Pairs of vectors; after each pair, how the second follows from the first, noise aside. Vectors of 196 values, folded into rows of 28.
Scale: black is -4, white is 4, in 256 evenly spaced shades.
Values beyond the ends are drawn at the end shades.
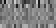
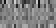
copied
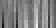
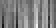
copied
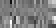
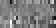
sign-scrambled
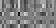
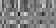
copied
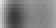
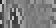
sign-scrambled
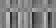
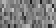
shuffled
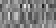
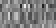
copied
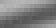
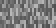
shuffled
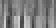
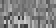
sign-scrambled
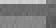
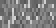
shuffled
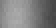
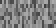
shuffled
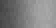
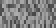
shuffled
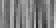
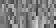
sign-scrambled
